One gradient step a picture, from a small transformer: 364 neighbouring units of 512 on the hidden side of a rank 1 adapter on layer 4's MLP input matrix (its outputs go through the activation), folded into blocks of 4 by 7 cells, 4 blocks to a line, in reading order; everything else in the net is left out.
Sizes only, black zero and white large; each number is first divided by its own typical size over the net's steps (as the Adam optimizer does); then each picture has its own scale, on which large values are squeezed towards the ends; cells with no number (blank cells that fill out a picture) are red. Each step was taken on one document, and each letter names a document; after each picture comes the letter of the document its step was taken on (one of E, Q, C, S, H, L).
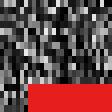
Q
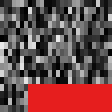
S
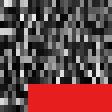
Q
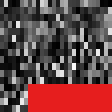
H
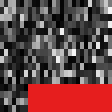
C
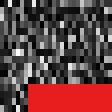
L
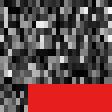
C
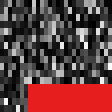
H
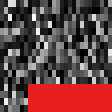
C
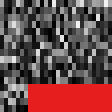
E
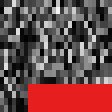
E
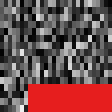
L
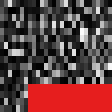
H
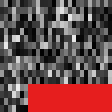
E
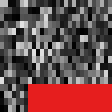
Q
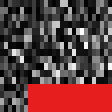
H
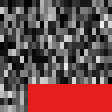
Q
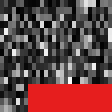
L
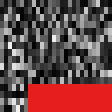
L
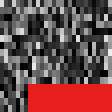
E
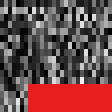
Q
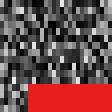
S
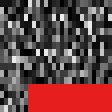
E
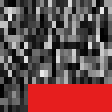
E
